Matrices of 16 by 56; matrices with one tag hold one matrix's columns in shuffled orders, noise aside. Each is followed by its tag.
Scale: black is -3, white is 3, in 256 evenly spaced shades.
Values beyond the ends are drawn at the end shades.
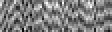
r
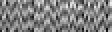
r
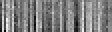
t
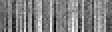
t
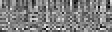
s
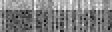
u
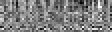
s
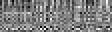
s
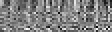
s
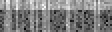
u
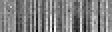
t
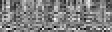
s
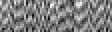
r
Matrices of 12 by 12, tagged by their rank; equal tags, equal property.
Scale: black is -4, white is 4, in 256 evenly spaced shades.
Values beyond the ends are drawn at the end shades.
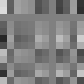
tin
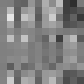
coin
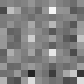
coin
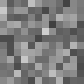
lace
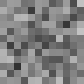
lace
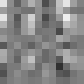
coin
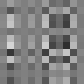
tin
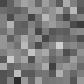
lace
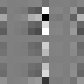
tin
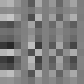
tin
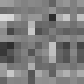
coin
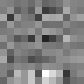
coin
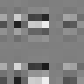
tin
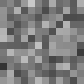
lace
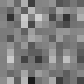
coin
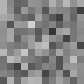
lace
